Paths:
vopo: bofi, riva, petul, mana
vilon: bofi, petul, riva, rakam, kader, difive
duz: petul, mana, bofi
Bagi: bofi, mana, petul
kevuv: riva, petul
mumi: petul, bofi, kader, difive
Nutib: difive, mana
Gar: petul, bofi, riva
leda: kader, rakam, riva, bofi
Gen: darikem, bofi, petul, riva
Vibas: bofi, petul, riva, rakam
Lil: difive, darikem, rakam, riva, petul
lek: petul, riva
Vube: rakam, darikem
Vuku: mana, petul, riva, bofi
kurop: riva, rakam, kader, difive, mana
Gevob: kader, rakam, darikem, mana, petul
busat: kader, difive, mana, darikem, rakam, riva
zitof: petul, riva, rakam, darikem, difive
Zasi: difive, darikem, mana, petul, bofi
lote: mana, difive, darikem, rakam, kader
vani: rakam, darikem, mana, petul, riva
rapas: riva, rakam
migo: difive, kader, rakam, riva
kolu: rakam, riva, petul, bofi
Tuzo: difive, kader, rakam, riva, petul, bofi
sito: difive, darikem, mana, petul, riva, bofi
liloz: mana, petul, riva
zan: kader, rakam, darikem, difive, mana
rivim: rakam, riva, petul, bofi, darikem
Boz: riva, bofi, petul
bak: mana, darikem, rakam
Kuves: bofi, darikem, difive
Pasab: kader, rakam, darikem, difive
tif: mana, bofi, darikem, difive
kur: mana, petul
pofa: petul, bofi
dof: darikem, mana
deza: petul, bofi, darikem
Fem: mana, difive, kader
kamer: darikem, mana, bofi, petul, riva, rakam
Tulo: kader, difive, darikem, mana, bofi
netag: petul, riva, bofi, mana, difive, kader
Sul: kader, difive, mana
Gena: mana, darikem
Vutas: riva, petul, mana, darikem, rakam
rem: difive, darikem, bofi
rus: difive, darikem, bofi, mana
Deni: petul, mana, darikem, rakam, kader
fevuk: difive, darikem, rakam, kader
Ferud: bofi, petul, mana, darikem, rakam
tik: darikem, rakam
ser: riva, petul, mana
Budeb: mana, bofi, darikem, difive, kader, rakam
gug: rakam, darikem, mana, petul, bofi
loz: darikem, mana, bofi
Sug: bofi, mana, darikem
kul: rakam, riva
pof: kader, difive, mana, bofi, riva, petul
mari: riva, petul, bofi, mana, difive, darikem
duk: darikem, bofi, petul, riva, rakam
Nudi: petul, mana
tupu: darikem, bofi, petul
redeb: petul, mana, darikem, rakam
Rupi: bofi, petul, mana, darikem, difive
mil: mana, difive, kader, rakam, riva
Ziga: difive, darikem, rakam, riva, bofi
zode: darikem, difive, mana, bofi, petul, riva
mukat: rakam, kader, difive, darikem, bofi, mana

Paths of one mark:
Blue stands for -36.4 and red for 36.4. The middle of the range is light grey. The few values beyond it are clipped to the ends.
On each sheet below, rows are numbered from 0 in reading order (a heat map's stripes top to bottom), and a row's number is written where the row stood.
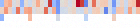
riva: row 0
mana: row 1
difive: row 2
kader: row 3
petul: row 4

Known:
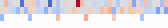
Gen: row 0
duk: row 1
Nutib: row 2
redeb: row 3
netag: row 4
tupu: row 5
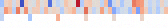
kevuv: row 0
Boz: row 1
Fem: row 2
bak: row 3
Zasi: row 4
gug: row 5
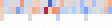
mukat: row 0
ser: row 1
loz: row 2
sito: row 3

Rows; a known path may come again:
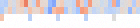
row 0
pofa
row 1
leda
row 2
Vube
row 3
dof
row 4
vilon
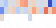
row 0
Tuzo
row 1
Vutas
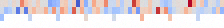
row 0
Kuves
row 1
kurop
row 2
kevuv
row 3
Sul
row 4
rus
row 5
liloz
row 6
Nutib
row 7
zode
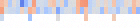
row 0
kamer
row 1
tik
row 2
sito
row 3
Ferud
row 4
Rupi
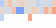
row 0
Pasab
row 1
redeb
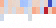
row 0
vopo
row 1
ser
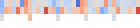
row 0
lek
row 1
Vuku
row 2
zitof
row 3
mukat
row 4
kolu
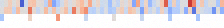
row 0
Boz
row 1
bak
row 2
Nudi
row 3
loz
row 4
Gar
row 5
Lil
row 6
rem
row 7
tupu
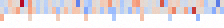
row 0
Fem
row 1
gug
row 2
netag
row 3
mumi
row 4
Ziga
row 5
lote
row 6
kul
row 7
duk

